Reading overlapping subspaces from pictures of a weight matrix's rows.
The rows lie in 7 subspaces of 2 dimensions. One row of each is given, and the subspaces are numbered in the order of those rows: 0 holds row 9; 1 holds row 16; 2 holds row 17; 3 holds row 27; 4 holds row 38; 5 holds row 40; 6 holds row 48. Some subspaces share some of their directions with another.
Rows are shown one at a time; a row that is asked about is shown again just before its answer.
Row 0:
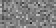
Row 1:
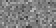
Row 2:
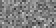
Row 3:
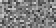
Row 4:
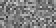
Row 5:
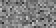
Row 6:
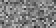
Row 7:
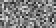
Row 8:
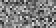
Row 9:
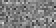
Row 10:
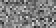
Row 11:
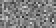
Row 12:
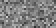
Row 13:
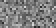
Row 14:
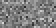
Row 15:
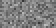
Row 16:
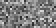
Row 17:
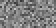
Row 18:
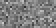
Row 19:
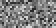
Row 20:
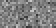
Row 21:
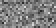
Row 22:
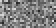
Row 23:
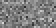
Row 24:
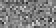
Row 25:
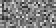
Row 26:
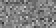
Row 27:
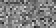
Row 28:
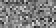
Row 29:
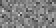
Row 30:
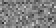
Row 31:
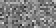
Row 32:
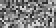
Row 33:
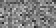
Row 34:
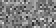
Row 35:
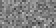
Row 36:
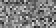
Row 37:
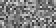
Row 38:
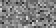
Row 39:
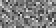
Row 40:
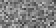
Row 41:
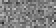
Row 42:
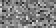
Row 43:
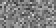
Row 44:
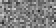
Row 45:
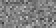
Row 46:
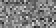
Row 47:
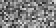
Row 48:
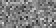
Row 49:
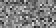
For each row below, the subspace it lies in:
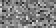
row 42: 4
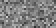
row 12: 5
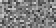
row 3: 0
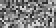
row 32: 5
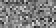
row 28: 5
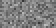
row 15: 1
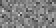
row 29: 3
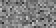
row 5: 4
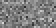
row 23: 2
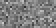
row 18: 1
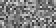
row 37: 2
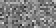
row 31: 3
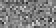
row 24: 5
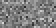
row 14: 2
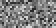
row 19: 6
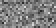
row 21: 2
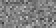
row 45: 6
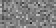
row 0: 4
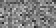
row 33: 3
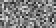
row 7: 4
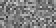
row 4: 2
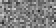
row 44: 0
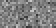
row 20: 6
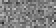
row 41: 0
